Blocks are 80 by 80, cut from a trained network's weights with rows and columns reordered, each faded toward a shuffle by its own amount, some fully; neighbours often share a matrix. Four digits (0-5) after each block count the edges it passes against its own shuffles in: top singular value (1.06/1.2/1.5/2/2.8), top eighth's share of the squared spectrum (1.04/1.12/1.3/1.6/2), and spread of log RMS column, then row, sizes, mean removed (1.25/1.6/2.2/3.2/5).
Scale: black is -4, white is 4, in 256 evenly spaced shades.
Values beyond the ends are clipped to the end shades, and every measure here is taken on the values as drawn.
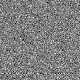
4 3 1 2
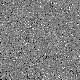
0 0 0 0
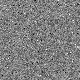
1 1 0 0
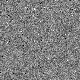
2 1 0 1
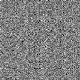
3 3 1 2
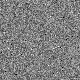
0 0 0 0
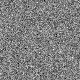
0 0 0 0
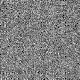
3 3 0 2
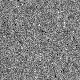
2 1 0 0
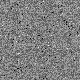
0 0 0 0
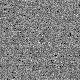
1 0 0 0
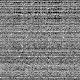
5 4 2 3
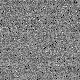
1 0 0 0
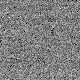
0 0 0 0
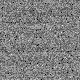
2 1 0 0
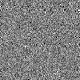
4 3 1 2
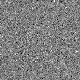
3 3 0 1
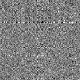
4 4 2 2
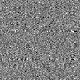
4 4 1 2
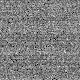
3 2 0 0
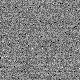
1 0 0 0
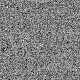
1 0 0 0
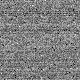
3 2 0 1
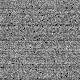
3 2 0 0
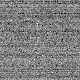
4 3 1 1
